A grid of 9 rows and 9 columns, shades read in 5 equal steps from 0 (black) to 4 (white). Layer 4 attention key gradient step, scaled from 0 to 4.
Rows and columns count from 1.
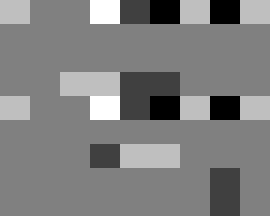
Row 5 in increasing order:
0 0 1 2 2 3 3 3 4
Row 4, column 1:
2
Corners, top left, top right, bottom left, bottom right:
3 3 2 2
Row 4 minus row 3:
0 0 1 1 -1 -1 0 0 0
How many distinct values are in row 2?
1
